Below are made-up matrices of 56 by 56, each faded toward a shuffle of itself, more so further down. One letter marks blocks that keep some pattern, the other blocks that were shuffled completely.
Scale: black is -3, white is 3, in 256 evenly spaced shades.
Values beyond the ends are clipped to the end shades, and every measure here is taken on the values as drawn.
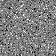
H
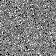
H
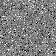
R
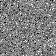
R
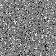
R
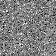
H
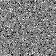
H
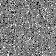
H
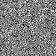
R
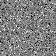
R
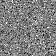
R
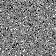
R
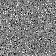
H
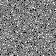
R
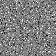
H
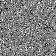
R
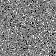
R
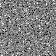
R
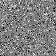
H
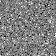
H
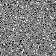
R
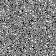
R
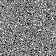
R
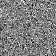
H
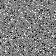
H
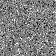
R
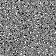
R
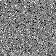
R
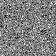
H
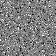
R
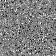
H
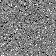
R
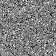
R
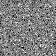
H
